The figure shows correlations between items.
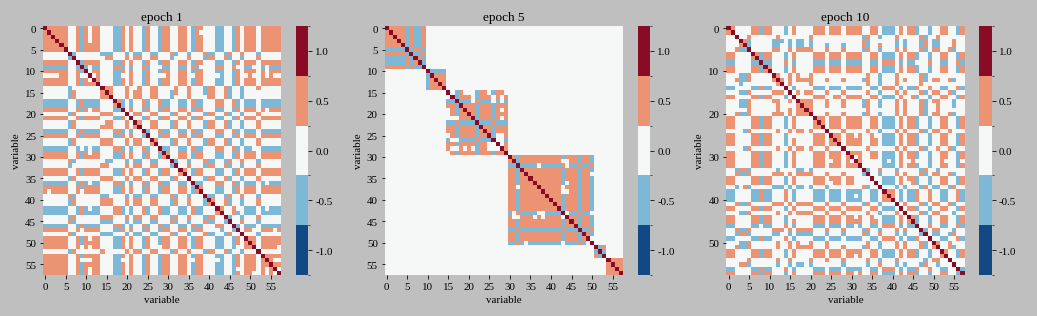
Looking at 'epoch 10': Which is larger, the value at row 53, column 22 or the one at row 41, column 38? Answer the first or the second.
the first
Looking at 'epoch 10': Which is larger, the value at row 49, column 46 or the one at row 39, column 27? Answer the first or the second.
the first
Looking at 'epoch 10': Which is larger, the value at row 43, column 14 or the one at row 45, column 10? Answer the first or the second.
the second
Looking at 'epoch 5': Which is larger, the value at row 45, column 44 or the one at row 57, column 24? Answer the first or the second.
the first
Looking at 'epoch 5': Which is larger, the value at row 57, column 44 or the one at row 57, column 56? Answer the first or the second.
the second
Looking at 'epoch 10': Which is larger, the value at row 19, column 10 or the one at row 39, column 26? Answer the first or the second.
the first
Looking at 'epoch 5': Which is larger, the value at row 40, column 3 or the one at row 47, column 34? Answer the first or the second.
the first
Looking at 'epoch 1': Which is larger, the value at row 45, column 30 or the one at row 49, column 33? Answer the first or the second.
the second
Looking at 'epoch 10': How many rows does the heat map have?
58
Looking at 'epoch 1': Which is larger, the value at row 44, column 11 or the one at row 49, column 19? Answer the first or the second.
the second
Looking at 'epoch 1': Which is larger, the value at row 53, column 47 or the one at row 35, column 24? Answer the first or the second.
the first
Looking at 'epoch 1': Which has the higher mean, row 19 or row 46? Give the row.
19
